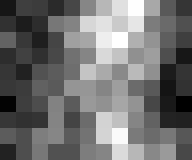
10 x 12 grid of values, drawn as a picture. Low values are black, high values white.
Ninth with the highest average: top middle. Grain: streaks running down. Calmest part: middle left.
